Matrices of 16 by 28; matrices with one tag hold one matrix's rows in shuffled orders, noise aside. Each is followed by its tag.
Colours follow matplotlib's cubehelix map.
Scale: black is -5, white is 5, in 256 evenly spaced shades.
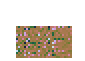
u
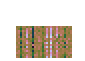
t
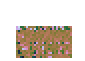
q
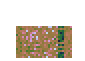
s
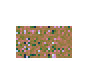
u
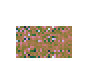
u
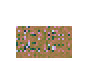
u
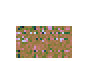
q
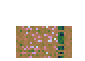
s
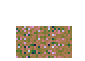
u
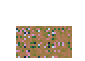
u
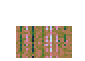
t
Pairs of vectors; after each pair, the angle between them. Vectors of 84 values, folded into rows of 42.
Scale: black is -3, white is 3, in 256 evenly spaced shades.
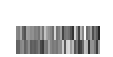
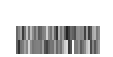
orthogonal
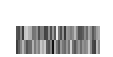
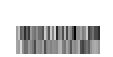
partly opposed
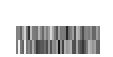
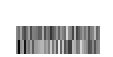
nearly opposite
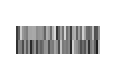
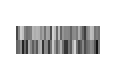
partly aligned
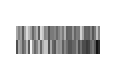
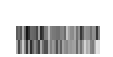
nearly opposite
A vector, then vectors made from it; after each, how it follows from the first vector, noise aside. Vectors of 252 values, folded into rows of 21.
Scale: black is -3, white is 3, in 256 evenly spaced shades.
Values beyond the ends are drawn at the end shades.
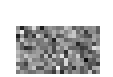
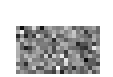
copied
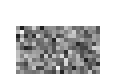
copied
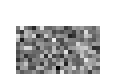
negated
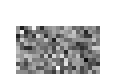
copied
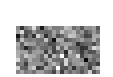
copied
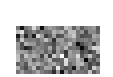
copied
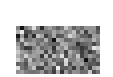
copied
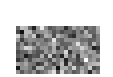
negated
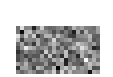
negated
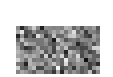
copied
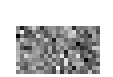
copied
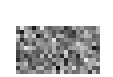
negated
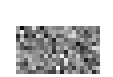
copied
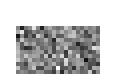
copied
